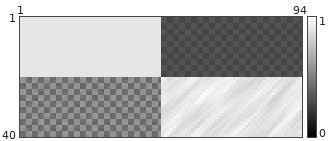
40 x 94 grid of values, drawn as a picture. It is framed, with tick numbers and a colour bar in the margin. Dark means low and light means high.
It is made of 2 by 2 panels. Panel 1,1: very high, flat. Panel 1,2: low, checkered, faint in contrast. Panel 2,1: middling, checkered. Panel 2,2: very high, slanting up to the right, faint in contrast.
